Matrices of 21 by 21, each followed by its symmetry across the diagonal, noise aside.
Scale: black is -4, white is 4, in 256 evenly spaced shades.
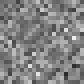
symmetric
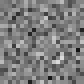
symmetric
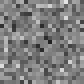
symmetric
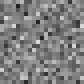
antisymmetric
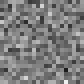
neither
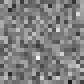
neither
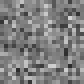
antisymmetric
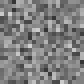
antisymmetric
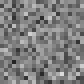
neither
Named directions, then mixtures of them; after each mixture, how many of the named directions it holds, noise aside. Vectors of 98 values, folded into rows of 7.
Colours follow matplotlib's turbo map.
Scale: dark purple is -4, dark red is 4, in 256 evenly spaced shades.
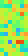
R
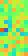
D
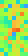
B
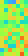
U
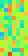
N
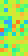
three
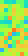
two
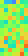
one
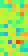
one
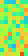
one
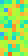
two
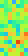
two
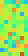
two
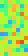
three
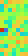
one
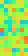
three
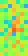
two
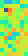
three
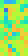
three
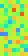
three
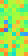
two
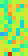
two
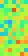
three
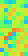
two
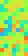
two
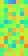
one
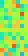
three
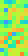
two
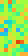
two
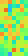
one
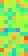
two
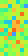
two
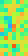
three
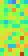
one
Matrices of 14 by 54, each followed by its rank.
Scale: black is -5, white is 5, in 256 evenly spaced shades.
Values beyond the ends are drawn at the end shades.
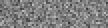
full rank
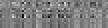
two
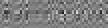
two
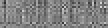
three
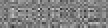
three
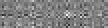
three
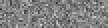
full rank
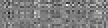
three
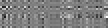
two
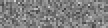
full rank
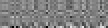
two
